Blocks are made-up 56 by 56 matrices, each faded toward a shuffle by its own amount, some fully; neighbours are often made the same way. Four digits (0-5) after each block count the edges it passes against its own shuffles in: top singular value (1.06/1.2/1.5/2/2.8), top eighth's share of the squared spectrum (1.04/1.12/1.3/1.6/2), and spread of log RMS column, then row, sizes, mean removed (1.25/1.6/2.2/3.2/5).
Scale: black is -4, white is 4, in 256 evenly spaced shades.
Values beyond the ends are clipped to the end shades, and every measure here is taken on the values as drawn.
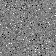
0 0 0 0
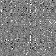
3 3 2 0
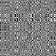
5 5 4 3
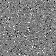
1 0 0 0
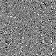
3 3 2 1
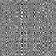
4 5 3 3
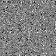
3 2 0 1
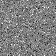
0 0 0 0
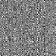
4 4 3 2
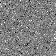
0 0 0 0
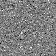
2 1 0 0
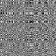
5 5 3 3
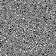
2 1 0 0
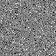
3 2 1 0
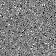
0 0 0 0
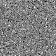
0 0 0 0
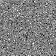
0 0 0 1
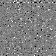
3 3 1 1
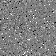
2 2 0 0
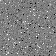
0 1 0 0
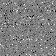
2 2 0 1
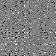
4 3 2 2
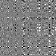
4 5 3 3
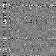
4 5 3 3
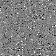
2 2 0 0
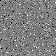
2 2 0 0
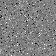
1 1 0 0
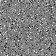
2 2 0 0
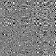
4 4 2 3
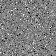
0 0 0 0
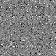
3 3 1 1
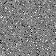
2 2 0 0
